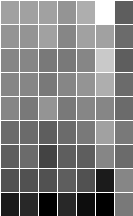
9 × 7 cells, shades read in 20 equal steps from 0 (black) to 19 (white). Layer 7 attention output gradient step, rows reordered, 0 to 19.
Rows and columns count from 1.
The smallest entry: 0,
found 2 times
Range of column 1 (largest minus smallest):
10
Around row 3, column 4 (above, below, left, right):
10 10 9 10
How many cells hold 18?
0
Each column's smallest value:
2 3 0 3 1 0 7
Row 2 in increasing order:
8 10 11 11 12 12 12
